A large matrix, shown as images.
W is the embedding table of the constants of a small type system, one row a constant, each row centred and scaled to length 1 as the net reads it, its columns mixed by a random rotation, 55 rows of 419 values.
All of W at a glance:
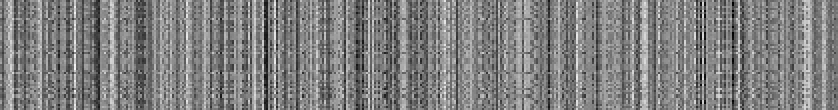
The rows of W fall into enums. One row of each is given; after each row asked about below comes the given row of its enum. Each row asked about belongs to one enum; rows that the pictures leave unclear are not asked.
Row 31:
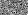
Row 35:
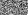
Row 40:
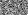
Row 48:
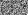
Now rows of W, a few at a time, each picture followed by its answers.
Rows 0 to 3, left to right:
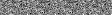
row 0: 35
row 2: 31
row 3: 40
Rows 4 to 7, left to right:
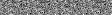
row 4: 35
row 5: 31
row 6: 40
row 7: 31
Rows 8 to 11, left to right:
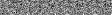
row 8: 31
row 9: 48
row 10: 35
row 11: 35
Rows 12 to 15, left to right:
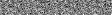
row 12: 40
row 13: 31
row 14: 40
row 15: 35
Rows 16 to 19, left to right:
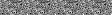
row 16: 31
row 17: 31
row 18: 31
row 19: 31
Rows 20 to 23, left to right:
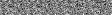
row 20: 40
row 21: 40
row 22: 35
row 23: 31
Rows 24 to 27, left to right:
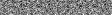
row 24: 35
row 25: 40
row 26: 48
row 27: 40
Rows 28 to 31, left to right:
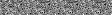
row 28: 40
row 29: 31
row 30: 31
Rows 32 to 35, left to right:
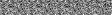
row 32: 40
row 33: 40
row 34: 40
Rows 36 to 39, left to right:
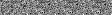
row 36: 48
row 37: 31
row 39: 31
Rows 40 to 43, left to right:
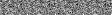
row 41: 35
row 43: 35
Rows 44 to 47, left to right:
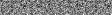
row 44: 48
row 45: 40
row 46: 35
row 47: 48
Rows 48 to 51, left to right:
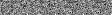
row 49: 35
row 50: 31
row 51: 31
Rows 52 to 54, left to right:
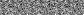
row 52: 40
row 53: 35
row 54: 40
